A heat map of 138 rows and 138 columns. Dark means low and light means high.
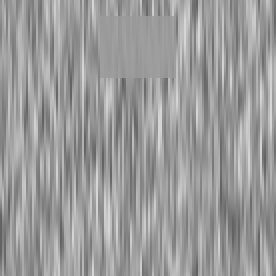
Odd patch: calmer, in the top middle. Grain: streaks running down. Calmest part: top middle.
